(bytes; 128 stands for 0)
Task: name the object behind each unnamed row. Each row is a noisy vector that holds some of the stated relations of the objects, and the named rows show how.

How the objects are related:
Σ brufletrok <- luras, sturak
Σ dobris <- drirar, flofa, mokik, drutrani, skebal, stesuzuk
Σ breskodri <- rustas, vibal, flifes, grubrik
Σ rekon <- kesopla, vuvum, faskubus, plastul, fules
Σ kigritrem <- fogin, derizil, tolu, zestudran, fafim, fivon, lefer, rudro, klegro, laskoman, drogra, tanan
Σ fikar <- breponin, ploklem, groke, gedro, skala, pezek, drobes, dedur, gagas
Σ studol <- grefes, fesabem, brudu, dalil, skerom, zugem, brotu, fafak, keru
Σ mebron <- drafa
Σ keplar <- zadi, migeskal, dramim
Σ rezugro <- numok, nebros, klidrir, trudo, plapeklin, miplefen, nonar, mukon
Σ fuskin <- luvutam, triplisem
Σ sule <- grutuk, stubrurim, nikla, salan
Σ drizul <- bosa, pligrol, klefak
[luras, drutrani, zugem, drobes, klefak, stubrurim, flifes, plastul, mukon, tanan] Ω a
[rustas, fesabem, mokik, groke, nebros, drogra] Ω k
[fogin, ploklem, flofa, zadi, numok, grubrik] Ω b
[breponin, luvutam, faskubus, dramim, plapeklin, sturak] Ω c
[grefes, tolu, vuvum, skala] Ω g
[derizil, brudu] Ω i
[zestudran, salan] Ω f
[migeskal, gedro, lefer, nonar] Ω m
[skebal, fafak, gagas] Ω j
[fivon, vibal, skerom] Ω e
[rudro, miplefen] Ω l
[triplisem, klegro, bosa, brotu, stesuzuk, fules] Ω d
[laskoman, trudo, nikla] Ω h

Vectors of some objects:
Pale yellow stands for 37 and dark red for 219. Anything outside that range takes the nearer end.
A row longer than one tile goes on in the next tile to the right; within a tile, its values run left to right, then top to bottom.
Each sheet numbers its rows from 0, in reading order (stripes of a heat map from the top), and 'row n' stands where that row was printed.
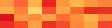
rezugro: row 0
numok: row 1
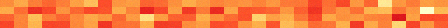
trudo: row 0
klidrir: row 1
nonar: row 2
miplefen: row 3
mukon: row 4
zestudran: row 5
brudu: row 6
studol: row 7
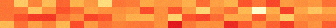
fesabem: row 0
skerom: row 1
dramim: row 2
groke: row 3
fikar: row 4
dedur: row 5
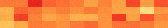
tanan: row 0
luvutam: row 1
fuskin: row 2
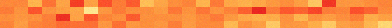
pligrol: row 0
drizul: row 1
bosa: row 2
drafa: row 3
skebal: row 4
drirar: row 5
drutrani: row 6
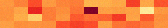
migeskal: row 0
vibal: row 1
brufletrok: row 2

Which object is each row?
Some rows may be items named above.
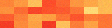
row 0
klidrir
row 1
brotu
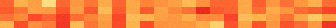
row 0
skerom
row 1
fules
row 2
faskubus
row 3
flofa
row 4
faskubus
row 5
plapeklin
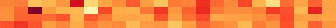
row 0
vibal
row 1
sule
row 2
nikla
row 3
zestudran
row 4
salan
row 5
vuvum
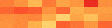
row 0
stesuzuk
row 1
gedro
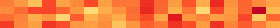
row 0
klidrir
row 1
drobes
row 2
zestudran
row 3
rezugro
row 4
flifes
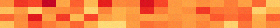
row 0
kigritrem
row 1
dobris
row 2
lefer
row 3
zadi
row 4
zugem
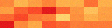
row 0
nebros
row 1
gagas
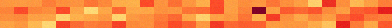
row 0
drutrani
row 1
breponin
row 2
ploklem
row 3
plapeklin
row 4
grubrik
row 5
drirar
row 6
nebros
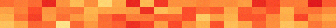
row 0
fafim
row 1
fafak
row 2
breskodri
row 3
mukon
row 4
rudro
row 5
tanan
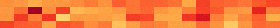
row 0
rustas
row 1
skala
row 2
klegro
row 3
drogra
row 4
tolu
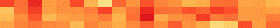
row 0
derizil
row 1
salan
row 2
fivon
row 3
mokik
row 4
grefes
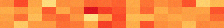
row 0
stubrurim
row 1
nonar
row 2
faskubus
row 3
grutuk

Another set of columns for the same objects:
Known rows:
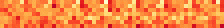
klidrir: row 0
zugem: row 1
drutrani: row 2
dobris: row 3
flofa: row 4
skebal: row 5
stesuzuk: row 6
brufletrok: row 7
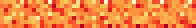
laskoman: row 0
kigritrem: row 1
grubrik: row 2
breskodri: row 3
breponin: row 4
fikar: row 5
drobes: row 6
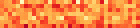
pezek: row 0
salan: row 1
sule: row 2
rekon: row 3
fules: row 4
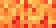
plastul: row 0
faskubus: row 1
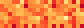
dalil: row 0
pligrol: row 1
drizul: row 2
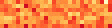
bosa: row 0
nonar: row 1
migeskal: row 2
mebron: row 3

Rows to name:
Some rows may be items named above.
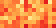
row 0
drirar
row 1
rekon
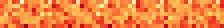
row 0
fikar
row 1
lefer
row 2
studol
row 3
ploklem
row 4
drutrani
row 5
mokik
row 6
kesopla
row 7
stubrurim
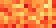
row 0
brotu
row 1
flofa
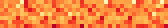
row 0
drutrani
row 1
zadi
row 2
zadi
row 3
plapeklin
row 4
plapeklin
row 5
gagas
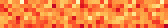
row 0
rezugro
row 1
fafak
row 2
flifes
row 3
nikla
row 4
klegro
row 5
gedro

